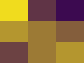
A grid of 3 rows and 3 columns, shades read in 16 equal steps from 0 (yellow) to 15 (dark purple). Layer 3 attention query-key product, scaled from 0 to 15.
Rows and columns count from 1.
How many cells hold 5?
2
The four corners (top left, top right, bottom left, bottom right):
0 15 11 5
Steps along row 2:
up up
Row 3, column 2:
7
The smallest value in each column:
0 7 5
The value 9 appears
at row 2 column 3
